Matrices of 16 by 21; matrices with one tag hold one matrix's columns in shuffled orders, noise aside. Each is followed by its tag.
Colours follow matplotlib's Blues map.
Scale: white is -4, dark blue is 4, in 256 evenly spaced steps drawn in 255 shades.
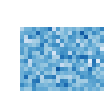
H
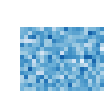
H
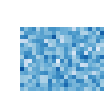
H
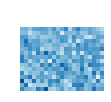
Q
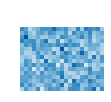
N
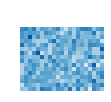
N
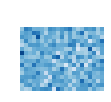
N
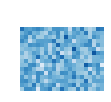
N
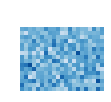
Q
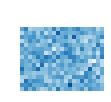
H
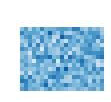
H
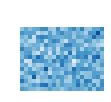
H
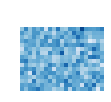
N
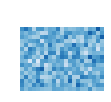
H
